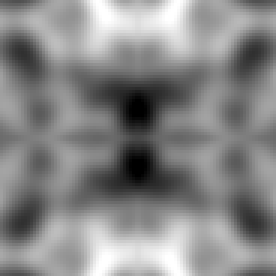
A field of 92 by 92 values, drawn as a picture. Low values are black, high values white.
Its left and right halves mirror each other, and so do its top and bottom. On average the colour sits 50% of the way up the scale. The centre is the ninth with the lowest average. There are no lone odd cells. The field is smooth, with broad soft blobs.
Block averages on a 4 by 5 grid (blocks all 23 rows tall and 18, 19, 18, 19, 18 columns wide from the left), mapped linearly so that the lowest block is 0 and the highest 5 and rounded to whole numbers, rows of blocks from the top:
35553
32023
32023
35553
